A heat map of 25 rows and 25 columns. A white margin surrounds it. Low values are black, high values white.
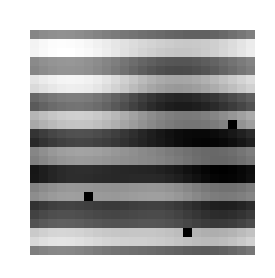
Stripes: horizontal, repeating 6 times. Average level on the scale: 50%. Ninth with the lowest average: middle right. Ninth with the highest average: top left. Lone odd cells: 3, each lower than its neighbours.
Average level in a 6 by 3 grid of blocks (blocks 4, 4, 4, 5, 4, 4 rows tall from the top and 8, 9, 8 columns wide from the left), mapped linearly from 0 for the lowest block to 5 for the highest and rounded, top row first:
544
533
321
110
221
433
